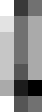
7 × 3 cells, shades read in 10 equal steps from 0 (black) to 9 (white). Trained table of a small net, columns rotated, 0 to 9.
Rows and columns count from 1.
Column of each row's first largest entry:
1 1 1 1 1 1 1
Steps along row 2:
down up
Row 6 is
6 1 0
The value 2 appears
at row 1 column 2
